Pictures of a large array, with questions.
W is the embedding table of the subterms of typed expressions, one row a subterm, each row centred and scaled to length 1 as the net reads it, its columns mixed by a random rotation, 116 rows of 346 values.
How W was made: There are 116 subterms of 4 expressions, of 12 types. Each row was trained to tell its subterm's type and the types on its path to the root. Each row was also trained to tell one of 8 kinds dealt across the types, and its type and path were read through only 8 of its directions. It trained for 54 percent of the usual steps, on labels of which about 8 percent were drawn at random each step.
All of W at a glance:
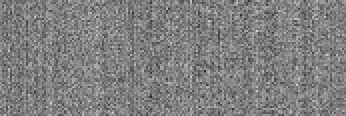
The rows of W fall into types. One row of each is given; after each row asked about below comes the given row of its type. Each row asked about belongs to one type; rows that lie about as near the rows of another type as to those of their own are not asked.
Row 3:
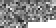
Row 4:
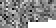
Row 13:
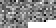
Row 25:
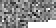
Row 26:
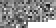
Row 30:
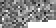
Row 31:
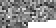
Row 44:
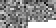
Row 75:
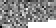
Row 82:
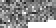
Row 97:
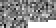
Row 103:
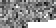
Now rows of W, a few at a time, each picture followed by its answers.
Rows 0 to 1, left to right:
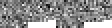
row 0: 26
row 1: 26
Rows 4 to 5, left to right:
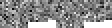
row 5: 44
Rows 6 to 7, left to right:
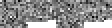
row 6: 103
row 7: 30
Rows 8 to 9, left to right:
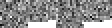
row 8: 4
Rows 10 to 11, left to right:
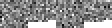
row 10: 25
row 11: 31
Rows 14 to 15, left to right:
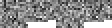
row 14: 103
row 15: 75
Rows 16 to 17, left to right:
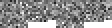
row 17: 3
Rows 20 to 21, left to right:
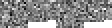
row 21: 25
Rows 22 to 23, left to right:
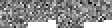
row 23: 30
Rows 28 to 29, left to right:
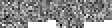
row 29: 97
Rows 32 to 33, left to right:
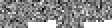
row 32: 13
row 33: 103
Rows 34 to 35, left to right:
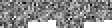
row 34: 97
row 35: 97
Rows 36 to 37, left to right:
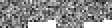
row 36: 25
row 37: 75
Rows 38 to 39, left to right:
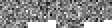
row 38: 103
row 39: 75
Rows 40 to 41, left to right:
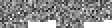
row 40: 31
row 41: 75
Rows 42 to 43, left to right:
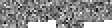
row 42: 44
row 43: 97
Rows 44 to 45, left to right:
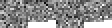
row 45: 31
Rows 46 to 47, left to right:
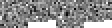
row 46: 4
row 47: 44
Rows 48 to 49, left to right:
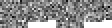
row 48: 31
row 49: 13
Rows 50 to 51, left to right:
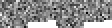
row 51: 30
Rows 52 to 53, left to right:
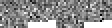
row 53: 31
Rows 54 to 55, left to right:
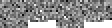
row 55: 44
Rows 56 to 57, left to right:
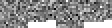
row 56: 13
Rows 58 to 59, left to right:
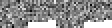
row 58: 4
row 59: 97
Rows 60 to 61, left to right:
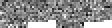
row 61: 31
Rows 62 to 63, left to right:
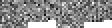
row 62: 30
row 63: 44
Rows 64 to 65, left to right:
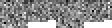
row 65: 75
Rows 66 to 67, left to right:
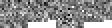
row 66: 75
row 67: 103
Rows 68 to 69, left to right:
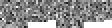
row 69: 103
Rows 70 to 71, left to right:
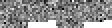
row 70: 44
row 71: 30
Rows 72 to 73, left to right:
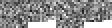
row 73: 25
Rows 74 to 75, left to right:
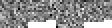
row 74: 13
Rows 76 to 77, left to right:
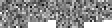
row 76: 82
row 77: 26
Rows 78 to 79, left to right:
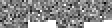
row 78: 31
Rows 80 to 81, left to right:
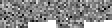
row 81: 31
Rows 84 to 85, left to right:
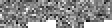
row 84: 13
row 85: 4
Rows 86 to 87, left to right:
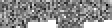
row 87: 30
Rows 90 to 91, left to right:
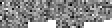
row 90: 4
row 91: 26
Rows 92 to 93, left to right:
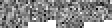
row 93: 97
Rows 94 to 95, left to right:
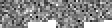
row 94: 30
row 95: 3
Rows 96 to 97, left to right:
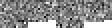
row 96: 3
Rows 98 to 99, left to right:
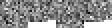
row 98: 4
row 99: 25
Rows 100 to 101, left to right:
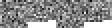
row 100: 103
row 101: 25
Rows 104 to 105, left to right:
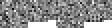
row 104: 4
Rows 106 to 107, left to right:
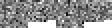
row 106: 13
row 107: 25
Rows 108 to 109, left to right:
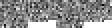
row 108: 97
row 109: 97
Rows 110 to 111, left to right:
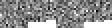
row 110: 26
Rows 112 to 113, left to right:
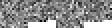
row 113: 75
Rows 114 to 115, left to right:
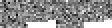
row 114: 103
